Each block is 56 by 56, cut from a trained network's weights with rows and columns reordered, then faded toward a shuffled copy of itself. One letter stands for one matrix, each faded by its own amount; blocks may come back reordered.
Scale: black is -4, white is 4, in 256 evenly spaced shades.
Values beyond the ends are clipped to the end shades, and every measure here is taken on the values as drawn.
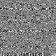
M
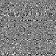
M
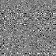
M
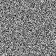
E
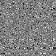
M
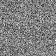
E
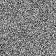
E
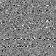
M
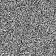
E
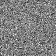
E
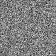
E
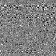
M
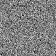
E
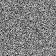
E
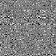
M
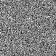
E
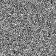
E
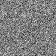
E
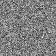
E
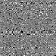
M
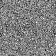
E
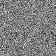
E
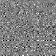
M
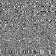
M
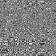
M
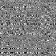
M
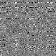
M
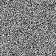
E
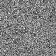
E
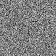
E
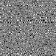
M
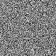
E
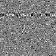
M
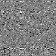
M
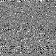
M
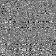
M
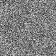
E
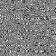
M
